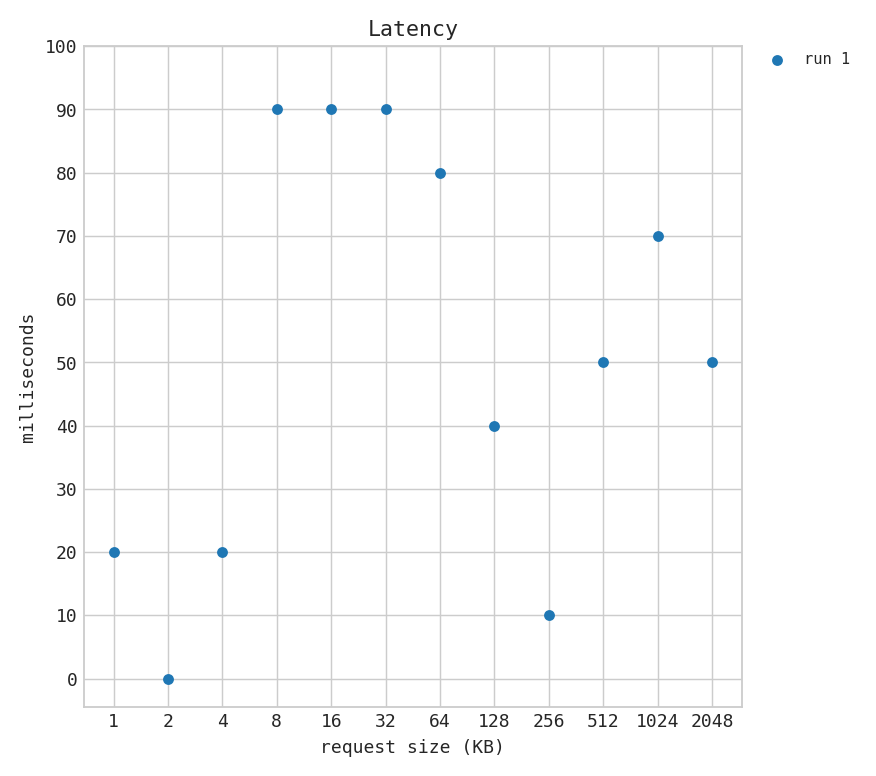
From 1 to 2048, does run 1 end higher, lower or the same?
higher
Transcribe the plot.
Title: Latency
x-axis: request size (KB), ticks 1 2 4 8 16 32 64 128 256 512 1024 2048
y-axis: milliseconds, ticks 0 10 20 30 40 50 60 70 80 90 100
Legend: run 1
Values:
run 1: 20 0 20 90 90 90 80 40 10 50 70 50
